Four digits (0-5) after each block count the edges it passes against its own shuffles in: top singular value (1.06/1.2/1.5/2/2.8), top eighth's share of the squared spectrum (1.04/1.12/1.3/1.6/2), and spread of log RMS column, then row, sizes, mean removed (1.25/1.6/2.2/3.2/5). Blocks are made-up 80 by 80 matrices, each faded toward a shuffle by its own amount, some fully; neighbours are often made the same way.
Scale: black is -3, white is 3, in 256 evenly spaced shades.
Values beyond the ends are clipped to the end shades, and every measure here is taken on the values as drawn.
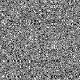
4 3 2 2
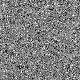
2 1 0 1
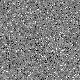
2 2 0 0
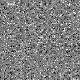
3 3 1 1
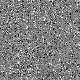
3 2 1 0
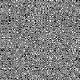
4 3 2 2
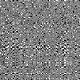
4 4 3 2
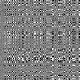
5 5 4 4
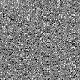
3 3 1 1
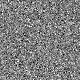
0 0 0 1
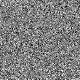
1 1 0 2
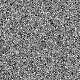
0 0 0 1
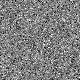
0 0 0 0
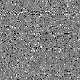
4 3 1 2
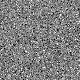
0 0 0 0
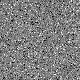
0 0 0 0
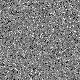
0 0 0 0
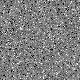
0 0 0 0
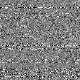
2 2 0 4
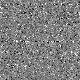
1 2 0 2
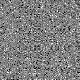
4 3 1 1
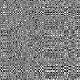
5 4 3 3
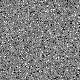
1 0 0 0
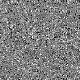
3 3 1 1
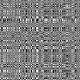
5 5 4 4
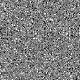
3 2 1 1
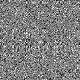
4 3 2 1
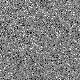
2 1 0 0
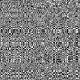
5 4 3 3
